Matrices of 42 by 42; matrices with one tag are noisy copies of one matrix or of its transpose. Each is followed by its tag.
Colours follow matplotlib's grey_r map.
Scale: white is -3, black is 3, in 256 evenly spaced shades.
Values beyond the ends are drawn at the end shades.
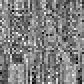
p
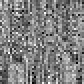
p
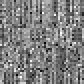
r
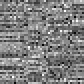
r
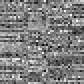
r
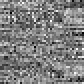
p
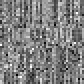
r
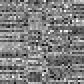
r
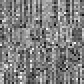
r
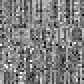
r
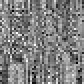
p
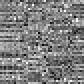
r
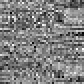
p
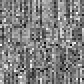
r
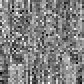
p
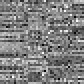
r
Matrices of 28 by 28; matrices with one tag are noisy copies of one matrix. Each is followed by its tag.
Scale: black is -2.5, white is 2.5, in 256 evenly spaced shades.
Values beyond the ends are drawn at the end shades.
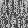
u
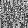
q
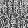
u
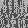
u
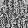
u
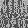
u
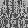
u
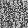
q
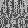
u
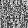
q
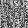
q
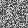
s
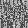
q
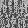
u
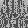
u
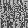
q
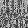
u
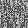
q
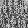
u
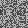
s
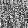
q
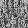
u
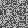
s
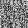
q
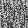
q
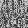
u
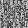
q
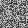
s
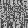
q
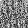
u
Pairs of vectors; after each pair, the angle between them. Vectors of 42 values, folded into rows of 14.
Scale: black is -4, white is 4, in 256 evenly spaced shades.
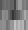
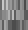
partly opposed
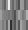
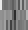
partly aligned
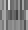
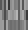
nearly opposite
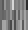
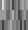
partly opposed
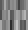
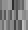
orthogonal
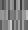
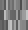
partly aligned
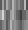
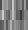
nearly parallel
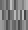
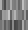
orthogonal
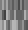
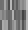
orthogonal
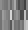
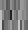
partly opposed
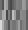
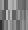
nearly opposite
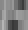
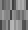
partly opposed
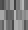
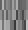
orthogonal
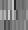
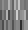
partly opposed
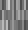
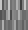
partly aligned
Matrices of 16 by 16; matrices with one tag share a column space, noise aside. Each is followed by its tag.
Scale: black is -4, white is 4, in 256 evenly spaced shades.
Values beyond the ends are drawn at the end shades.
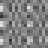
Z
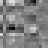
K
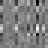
K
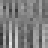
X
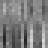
X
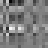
K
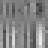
X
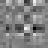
K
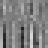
X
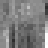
X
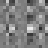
K
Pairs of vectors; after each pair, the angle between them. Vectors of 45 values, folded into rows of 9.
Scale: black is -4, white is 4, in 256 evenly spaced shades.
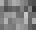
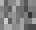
partly aligned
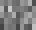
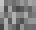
partly aligned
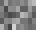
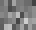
partly opposed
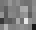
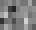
partly aligned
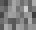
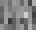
partly aligned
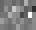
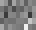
partly opposed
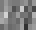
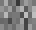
partly aligned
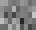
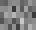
nearly opposite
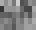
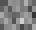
orthogonal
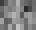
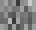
partly opposed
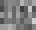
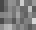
nearly parallel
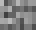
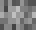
orthogonal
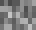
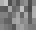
orthogonal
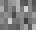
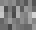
partly aligned
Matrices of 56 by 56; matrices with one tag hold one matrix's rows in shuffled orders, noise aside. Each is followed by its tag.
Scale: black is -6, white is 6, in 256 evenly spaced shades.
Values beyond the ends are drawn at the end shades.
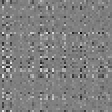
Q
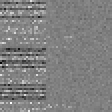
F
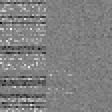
F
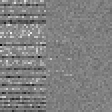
F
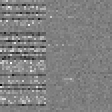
F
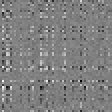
Q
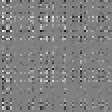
Q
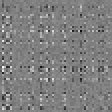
Q
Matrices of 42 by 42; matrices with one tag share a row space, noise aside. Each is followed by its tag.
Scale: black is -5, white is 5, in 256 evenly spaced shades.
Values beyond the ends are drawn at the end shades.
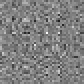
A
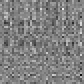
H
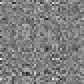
A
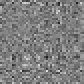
A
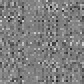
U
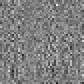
U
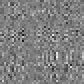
U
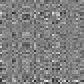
A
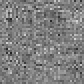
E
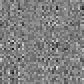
U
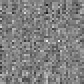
A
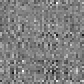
U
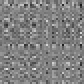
H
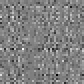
U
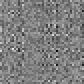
U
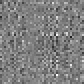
U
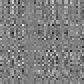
U
